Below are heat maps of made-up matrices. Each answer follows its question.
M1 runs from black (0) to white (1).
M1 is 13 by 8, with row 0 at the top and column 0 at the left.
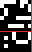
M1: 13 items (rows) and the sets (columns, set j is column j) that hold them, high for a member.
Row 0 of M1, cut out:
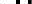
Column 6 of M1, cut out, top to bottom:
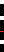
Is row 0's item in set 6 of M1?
yes
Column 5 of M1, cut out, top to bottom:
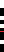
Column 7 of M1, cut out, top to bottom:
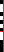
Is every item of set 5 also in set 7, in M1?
no
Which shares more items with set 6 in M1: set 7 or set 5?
set 5
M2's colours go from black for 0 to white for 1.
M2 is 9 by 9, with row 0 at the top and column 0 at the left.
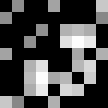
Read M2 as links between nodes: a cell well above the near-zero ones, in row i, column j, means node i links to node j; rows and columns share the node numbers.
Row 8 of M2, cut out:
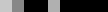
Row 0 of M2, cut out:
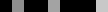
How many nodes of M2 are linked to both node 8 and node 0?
2
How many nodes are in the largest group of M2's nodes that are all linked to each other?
5
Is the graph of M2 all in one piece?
yes
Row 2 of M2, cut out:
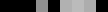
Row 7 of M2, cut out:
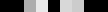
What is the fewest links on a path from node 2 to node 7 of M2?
1
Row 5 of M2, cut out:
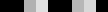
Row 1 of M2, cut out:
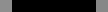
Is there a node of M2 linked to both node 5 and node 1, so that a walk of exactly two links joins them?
no
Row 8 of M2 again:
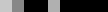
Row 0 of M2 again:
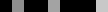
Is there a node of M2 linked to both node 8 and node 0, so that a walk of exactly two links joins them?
yes
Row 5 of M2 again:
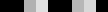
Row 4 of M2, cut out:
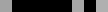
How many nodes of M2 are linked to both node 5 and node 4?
1
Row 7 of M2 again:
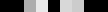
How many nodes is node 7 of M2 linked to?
4
